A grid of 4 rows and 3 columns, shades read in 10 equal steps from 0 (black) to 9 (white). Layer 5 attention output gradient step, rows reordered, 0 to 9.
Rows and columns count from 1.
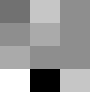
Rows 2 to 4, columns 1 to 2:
5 6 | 6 5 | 9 0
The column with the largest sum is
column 1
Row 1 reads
4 7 5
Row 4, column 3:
7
